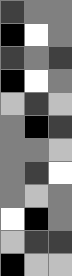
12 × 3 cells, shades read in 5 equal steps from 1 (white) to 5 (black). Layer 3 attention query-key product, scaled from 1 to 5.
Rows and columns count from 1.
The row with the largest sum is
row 6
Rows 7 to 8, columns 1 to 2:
3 3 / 3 4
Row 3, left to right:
4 3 4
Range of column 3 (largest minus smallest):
3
